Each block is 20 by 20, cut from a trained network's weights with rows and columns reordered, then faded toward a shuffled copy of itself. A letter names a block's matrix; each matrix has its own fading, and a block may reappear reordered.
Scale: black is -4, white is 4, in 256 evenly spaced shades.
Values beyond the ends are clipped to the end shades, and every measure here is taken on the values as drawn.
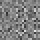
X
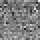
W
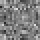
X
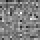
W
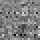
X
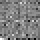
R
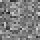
X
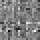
R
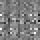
R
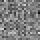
X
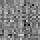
R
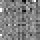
R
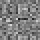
X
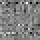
R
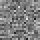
X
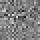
X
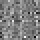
R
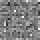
W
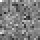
W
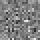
X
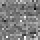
W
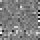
W
